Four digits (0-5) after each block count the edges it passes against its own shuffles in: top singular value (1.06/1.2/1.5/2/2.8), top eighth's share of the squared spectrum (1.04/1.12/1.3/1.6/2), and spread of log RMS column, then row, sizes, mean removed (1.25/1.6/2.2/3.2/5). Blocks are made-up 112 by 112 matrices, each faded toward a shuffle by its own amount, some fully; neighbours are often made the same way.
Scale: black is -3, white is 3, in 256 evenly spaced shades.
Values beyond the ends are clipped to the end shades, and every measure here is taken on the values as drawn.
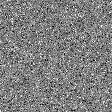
0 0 0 0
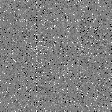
4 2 1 1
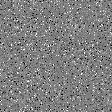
3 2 1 1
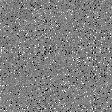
4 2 1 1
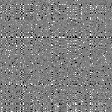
5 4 3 3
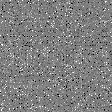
3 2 0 1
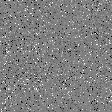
3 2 1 1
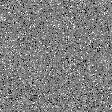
3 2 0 1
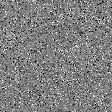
3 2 0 0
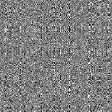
5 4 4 2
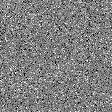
2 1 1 0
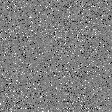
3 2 0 1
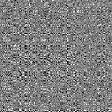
5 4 3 3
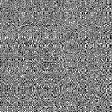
5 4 3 3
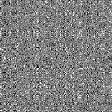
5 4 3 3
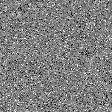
3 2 0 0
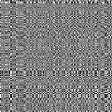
5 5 4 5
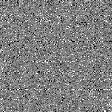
4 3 1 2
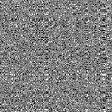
5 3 3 2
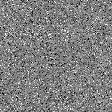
3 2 0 0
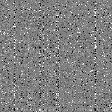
4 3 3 2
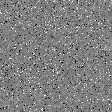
2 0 0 0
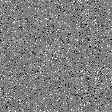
3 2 1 1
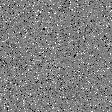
1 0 0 0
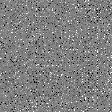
4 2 2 1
